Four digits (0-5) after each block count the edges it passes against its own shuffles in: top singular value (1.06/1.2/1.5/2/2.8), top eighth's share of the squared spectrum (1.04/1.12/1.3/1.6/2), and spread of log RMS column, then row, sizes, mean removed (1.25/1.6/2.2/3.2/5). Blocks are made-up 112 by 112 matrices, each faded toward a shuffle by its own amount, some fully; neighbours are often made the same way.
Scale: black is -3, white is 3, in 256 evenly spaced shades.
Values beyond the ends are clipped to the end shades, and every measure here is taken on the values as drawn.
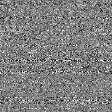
2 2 0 4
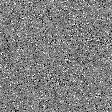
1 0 0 1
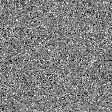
1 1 0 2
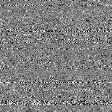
2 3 0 4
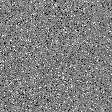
0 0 0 0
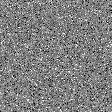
0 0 0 0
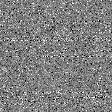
1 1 0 3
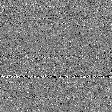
2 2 0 3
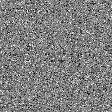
1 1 0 2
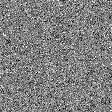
2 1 0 0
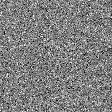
2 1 0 0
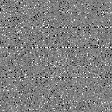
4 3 1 2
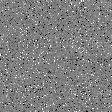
2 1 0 0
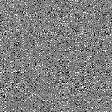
4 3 1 2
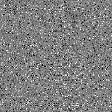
4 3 1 2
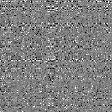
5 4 2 3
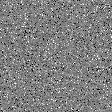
2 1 0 0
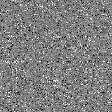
3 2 1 2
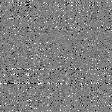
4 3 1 3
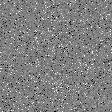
0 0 0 0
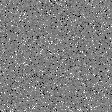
0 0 0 0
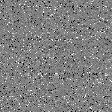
3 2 1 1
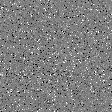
2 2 0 1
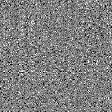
4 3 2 2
